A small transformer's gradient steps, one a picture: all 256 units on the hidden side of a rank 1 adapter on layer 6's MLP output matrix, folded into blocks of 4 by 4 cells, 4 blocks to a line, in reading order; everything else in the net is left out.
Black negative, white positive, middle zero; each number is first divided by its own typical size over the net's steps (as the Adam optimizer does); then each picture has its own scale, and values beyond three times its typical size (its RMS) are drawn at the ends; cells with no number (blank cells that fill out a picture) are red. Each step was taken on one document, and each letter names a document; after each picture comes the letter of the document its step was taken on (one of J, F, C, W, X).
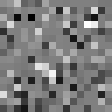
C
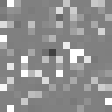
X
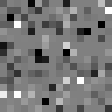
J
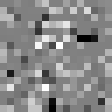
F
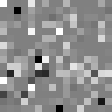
J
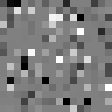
X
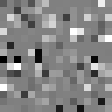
J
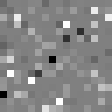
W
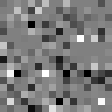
J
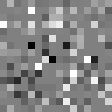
X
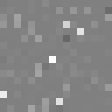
W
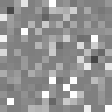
F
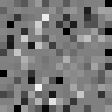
C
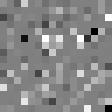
F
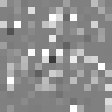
X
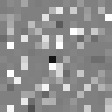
F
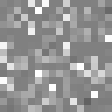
J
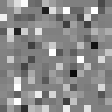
C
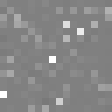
W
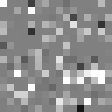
J
